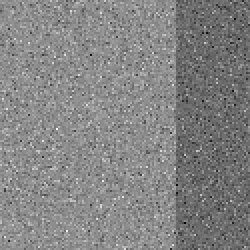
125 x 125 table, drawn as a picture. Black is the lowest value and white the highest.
Overall the values sit about 50% of the way up the scale. A vertical seam about 70% of the way across splits the table, and the left part is higher. There are no regular stripes.
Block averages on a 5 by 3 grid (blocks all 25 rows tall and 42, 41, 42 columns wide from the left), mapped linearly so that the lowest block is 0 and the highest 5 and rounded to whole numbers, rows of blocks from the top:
550 / 550 / 550 / 550 / 550
